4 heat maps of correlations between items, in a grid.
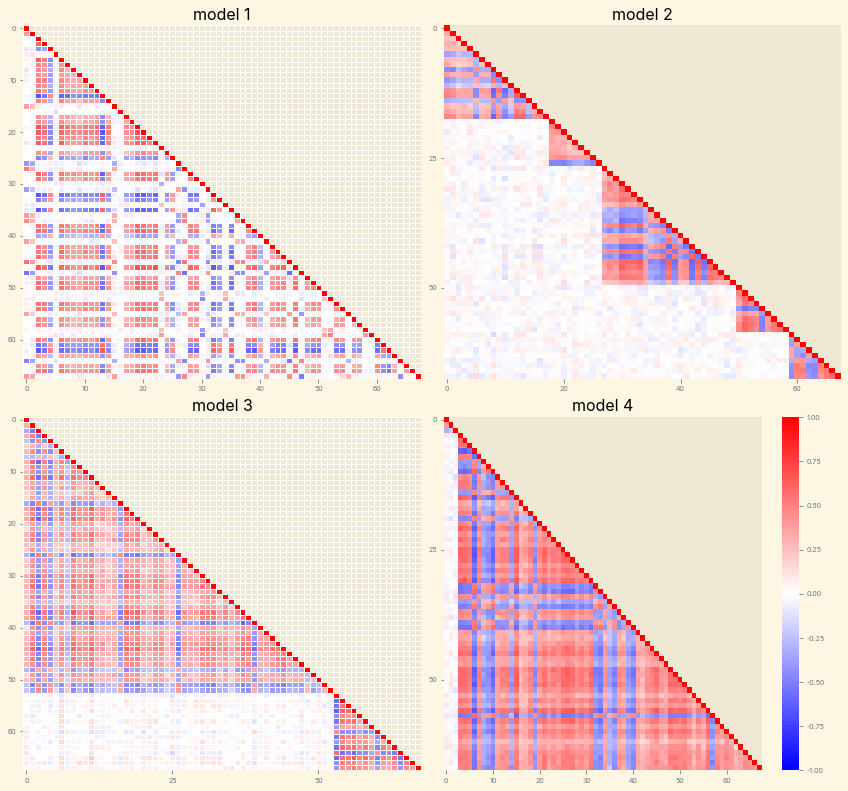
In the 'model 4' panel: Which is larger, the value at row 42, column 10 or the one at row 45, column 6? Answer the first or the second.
the first
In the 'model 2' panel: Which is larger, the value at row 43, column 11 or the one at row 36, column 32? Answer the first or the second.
the first
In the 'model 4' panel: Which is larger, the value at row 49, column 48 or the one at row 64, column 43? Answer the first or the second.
the first
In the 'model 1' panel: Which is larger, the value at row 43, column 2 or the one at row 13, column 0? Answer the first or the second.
the first
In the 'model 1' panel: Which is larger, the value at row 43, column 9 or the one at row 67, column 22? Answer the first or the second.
the first
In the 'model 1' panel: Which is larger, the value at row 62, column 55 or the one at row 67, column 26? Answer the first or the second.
the first
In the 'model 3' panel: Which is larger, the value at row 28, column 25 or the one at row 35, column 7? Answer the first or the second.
the first
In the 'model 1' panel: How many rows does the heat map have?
68
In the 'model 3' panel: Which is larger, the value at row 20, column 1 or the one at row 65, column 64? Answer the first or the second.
the first
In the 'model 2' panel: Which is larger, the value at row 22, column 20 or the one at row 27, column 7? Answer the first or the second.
the first
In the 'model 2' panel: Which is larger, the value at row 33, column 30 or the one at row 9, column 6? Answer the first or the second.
the first
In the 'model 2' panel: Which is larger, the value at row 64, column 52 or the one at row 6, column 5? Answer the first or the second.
the first
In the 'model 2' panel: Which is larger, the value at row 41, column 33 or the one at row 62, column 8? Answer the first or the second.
the first
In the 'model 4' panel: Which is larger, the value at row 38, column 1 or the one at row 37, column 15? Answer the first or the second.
the second
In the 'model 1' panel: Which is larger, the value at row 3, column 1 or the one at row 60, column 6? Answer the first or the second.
the second
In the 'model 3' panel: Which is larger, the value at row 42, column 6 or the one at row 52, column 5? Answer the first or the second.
the first
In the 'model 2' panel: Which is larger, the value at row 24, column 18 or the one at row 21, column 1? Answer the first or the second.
the first
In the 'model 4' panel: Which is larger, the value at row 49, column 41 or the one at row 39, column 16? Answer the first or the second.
the first
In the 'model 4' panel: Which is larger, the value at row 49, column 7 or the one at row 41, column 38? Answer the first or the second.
the first
